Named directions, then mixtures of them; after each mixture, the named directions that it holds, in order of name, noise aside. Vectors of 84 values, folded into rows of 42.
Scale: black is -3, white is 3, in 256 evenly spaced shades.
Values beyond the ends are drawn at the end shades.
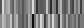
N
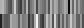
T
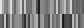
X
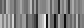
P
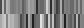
N, P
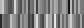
T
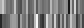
T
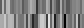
N, P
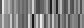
N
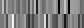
P, T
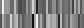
N, T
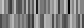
P, T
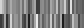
T, X
